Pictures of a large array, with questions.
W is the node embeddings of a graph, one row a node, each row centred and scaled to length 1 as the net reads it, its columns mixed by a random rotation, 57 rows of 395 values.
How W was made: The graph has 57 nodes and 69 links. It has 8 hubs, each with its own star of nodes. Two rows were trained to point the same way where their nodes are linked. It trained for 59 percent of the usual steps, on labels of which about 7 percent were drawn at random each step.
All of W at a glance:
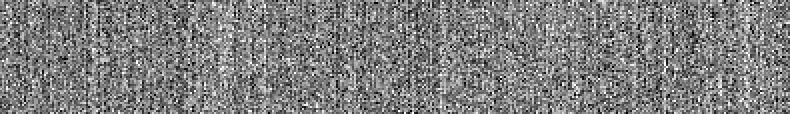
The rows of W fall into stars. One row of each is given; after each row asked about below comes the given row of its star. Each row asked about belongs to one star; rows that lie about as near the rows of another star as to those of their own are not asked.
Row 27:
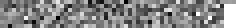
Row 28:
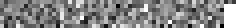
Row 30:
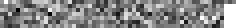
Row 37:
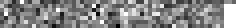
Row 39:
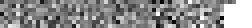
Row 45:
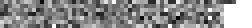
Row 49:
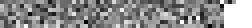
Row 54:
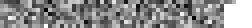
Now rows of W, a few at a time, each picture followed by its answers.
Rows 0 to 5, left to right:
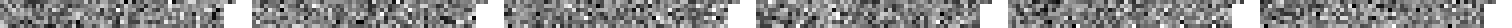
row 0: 27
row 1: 54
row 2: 45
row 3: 30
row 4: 49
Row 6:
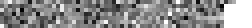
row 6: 49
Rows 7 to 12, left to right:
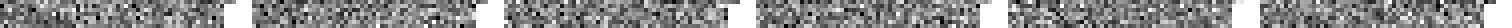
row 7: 28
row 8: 49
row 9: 39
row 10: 49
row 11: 54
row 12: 28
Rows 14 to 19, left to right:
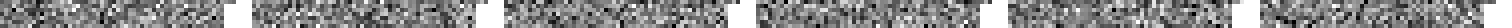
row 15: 54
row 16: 37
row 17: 37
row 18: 37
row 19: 30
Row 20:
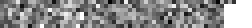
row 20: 30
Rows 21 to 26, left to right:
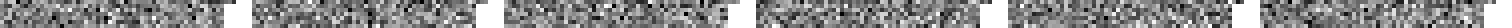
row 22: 39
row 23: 54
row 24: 28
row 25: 28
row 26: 37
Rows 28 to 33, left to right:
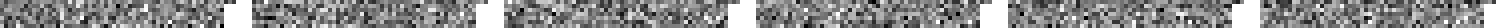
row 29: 30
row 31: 30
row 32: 49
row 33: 37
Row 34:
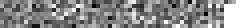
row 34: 28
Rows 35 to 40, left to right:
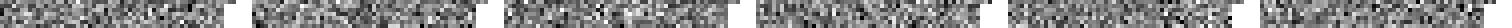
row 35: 28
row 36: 30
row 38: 37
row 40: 27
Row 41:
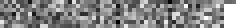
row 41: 39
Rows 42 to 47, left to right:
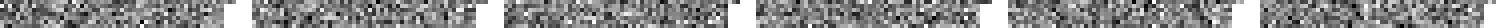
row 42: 39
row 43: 27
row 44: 30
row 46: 54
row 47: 45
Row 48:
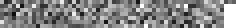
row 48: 39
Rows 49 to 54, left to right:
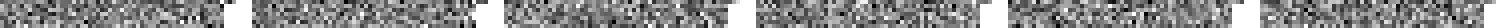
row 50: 49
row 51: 54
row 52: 39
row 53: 37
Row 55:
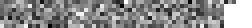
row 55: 28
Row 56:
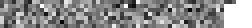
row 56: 28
